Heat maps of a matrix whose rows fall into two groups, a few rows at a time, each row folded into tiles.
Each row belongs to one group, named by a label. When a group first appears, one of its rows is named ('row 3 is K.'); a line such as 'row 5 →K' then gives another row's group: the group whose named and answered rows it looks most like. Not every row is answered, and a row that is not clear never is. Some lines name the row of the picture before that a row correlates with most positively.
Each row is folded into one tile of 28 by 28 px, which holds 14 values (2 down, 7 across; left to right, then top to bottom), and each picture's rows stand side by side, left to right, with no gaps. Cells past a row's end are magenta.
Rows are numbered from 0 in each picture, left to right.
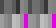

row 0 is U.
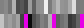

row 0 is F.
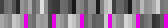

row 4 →U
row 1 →F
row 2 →U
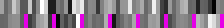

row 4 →F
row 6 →F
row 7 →U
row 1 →F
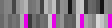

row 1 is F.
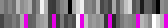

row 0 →F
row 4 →F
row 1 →F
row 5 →U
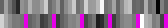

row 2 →F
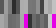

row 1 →F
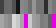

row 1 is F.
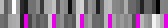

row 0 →F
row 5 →U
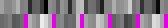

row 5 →U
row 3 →U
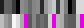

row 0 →U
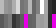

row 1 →F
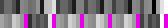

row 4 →U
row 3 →U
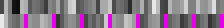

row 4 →U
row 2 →F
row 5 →F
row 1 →U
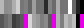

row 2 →F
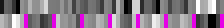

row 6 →U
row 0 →U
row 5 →U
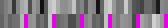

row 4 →F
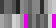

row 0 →U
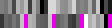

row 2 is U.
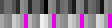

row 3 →U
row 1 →U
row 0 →U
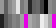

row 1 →U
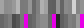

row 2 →F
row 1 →F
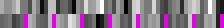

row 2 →U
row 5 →F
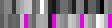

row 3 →U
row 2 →U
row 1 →F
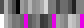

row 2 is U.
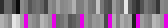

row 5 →U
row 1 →U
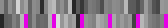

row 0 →F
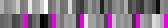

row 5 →U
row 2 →F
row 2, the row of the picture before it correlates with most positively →4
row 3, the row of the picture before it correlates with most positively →2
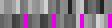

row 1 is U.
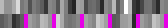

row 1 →U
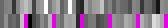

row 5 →U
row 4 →U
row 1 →F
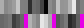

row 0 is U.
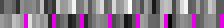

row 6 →F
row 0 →U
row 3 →F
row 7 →F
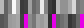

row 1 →F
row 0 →F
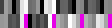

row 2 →U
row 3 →U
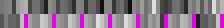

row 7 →F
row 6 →U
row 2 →U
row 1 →U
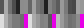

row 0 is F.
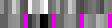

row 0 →F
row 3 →U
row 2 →F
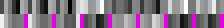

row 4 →U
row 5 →U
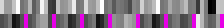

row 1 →F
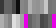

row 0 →U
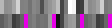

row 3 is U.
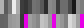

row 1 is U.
